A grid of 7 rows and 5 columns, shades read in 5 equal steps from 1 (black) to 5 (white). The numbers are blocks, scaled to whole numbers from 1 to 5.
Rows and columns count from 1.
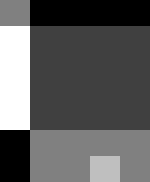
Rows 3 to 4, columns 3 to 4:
2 2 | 2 2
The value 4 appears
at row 7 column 4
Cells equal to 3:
8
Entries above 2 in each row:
1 1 1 1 1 4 4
